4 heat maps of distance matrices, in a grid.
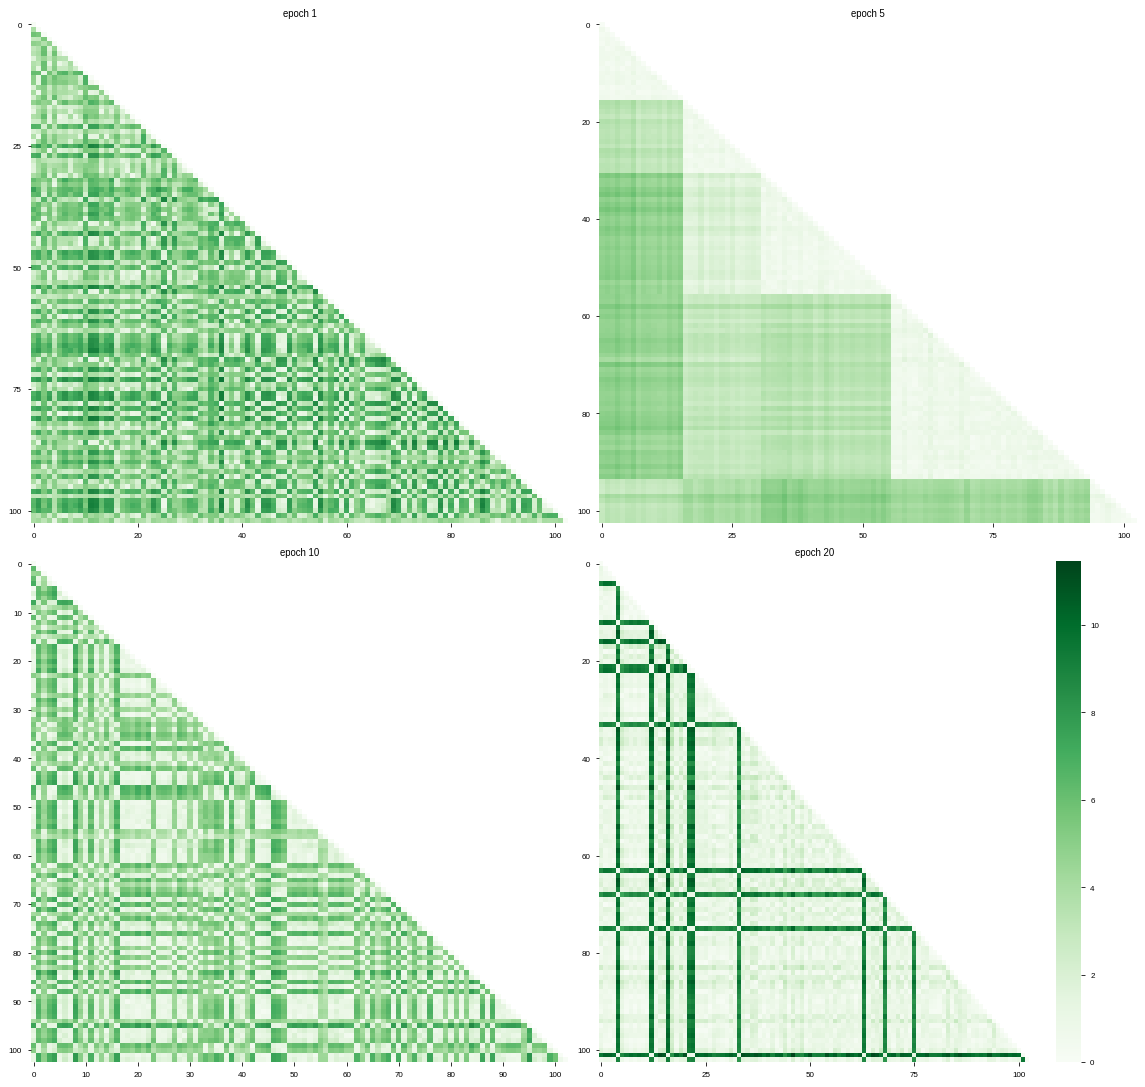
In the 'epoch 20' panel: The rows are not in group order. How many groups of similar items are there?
2
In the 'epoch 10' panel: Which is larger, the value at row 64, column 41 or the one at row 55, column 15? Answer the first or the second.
the first
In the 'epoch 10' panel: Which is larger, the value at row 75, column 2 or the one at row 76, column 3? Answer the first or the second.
the first
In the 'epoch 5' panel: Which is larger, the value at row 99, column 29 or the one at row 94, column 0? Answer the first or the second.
the first
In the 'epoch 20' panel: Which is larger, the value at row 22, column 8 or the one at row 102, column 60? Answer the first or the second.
the first
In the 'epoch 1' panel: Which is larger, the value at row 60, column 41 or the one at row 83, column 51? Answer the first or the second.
the first
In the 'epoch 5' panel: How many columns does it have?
103
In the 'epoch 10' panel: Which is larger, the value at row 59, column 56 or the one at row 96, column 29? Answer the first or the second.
the first
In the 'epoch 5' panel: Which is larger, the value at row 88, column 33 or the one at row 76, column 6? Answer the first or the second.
the second
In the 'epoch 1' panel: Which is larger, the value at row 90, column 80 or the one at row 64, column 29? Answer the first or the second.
the first
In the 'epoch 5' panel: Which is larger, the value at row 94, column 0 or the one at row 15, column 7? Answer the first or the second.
the first
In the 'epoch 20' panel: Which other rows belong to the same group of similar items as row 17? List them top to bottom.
0, 1, 2, 3, 5, 6, 7, 8, 9, 10, 11, 13, 14, 15, 18, 19, 20, 23, 24, 25, 26, 27, 28, 29, 30, 31, 32, 34, 35, 36, 37, 38, 39, 40, 41, 42, 43, 44, 45, 46, 47, 48, 49, 50, 51, 52, 53, 54, 55, 56, 57, 58, 59, 60, 61, 62, 64, 65, 66, 67, 69, 70, 71, 72, 73, 74, 76, 77, 78, 79, 80, 81, 82, 83, 84, 85, 86, 87, 88, 89, 90, 91, 92, 93, 94, 95, 96, 97, 98, 99, 100, 102
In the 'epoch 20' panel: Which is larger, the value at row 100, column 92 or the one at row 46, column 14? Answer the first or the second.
the first
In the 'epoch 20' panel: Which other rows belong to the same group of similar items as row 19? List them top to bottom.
0, 1, 2, 3, 5, 6, 7, 8, 9, 10, 11, 13, 14, 15, 17, 18, 20, 23, 24, 25, 26, 27, 28, 29, 30, 31, 32, 34, 35, 36, 37, 38, 39, 40, 41, 42, 43, 44, 45, 46, 47, 48, 49, 50, 51, 52, 53, 54, 55, 56, 57, 58, 59, 60, 61, 62, 64, 65, 66, 67, 69, 70, 71, 72, 73, 74, 76, 77, 78, 79, 80, 81, 82, 83, 84, 85, 86, 87, 88, 89, 90, 91, 92, 93, 94, 95, 96, 97, 98, 99, 100, 102
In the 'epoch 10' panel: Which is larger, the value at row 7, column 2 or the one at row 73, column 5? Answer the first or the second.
the second
